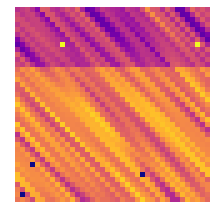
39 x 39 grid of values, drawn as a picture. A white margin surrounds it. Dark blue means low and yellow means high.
The grain runs diagonally down to the right. The ninth with the lowest average is the top middle. On average the colour sits 60% of the way up the scale. A horizontal seam about 30% of the way down splits the table, and the bottom part is higher. Five lone cells stand out: two far higher and three far lower than their neighbours.
